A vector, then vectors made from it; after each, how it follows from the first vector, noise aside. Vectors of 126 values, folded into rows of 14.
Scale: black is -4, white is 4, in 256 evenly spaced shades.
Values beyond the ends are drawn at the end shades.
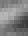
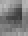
wrapped around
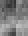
wrapped around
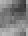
wrapped around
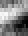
scaled up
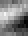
scaled up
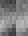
wrapped around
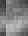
wrapped around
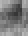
wrapped around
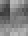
wrapped around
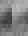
wrapped around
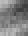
wrapped around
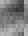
wrapped around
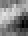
scaled up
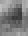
wrapped around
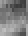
wrapped around
